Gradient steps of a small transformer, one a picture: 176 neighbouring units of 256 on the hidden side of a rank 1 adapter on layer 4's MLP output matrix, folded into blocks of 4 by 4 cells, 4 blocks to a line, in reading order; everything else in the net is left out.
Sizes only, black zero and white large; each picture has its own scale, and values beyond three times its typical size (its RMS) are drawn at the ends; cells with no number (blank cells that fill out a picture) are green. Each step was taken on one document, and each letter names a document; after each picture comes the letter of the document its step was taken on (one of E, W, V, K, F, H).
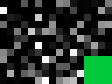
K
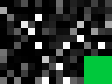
K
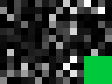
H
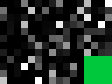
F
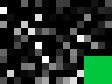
K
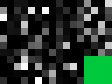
F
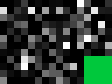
F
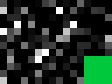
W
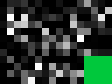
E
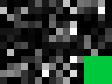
H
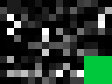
E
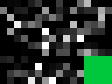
E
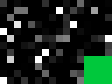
W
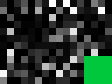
H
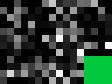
H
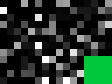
K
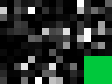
F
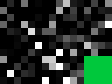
K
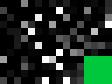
K
